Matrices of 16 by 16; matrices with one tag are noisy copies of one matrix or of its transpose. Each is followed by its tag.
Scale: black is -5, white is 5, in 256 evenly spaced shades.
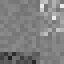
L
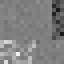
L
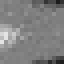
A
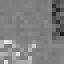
L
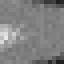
A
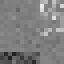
L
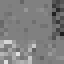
L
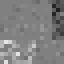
L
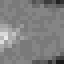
A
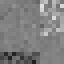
L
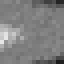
A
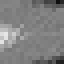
A
